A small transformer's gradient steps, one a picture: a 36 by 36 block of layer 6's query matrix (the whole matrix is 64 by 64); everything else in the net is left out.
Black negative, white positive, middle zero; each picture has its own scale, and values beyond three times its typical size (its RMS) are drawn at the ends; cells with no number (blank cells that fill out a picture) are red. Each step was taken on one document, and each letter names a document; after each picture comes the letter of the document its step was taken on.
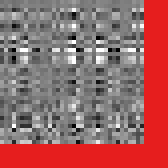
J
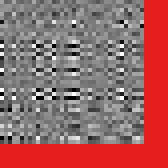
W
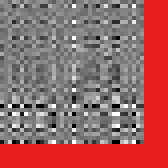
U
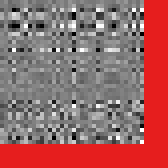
J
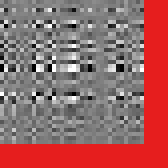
W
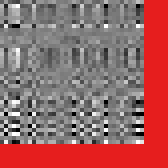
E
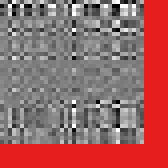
U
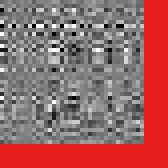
W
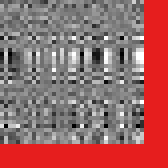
E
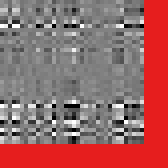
W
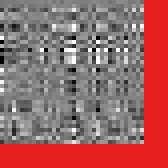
J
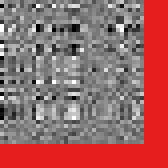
W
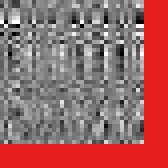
E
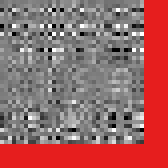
J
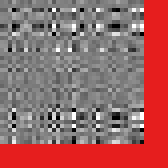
J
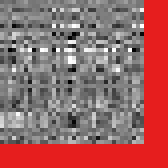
J
